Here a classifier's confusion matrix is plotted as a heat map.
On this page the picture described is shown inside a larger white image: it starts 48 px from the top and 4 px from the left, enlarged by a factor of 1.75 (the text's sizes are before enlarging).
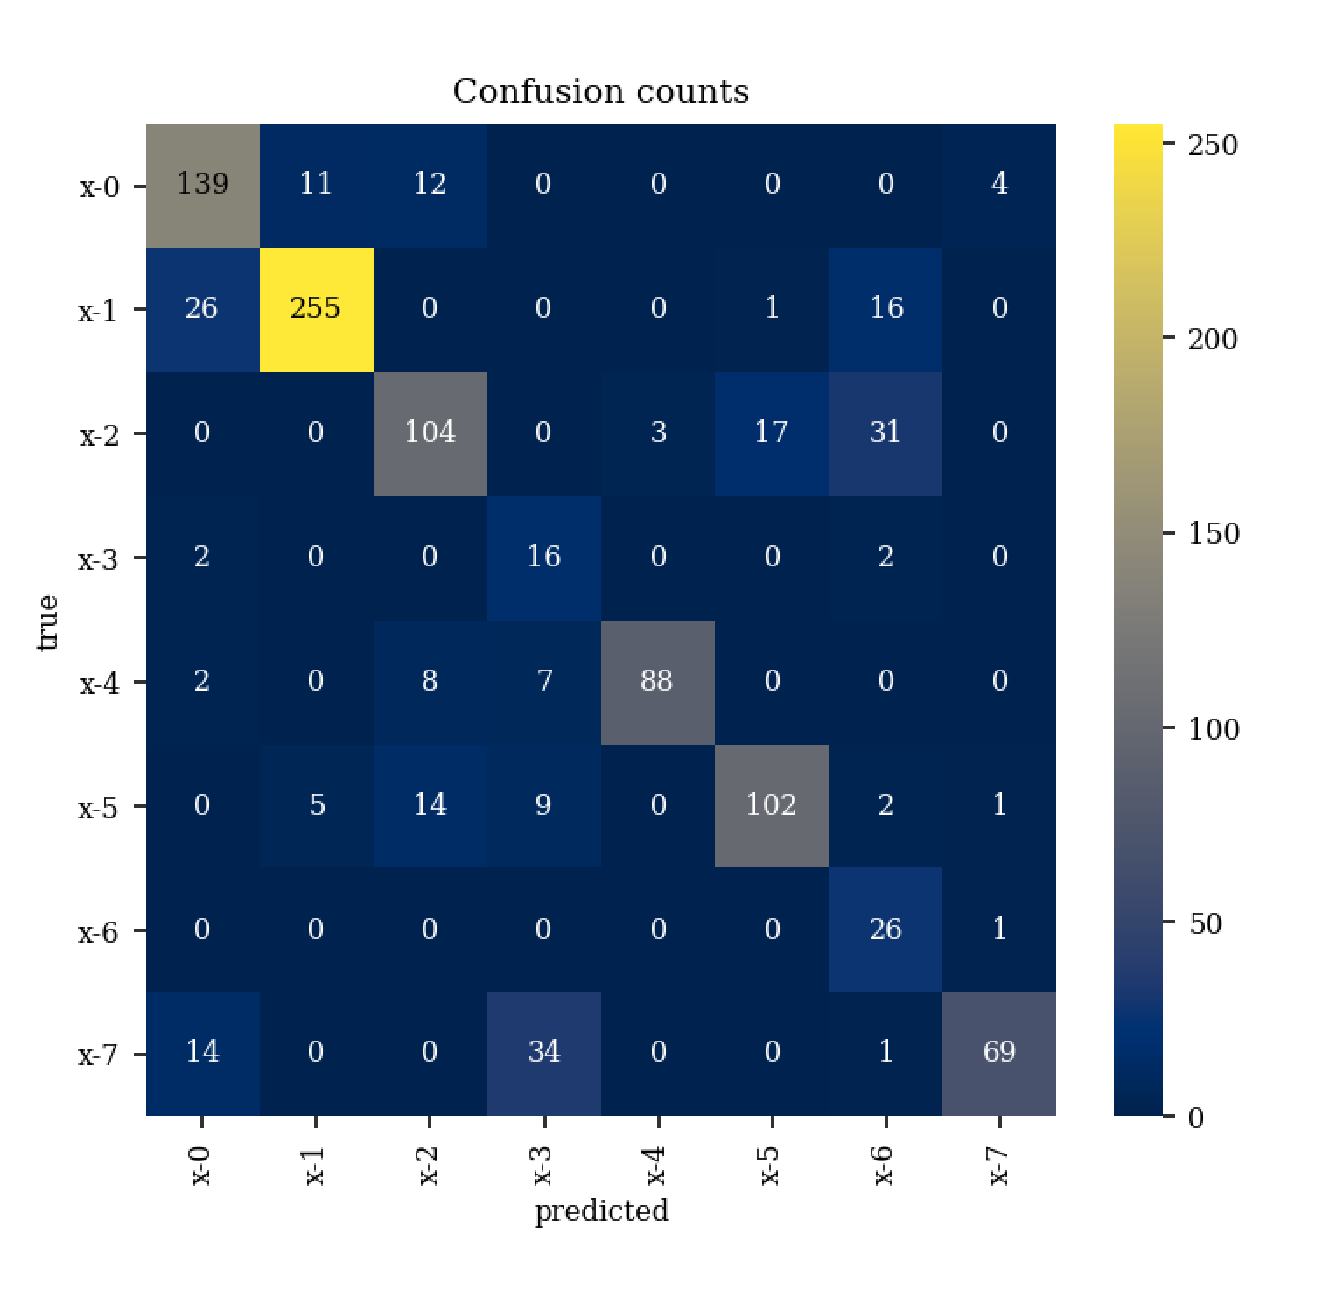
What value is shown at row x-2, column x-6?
31
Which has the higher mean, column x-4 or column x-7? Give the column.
x-4
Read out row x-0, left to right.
139 11 12 0 0 0 0 4
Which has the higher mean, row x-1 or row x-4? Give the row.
x-1
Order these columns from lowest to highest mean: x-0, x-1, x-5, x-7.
x-7, x-5, x-0, x-1
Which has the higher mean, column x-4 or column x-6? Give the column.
x-4
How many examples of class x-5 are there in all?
133
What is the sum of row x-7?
118
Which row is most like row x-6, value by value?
x-3
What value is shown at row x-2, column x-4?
3
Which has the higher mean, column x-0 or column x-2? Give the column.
x-0
